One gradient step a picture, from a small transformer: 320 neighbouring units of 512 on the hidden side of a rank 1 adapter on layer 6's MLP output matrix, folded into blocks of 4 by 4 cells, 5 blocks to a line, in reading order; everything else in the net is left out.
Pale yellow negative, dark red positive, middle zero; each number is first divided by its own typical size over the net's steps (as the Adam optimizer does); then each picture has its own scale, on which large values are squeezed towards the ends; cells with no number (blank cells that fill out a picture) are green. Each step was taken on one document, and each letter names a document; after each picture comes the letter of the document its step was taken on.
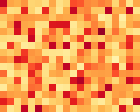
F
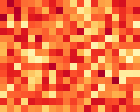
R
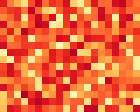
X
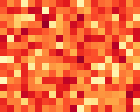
X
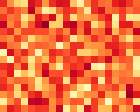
X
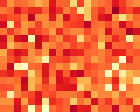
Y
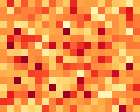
F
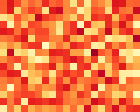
R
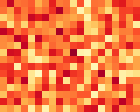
R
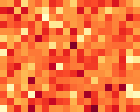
Y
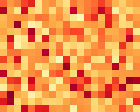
F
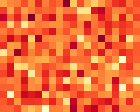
Y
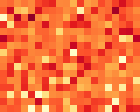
Y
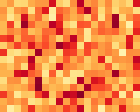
X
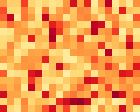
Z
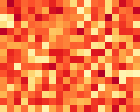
R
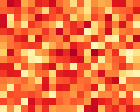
R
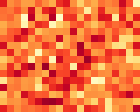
X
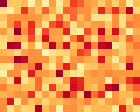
F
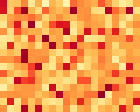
F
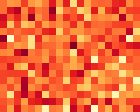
Y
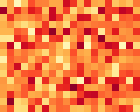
F
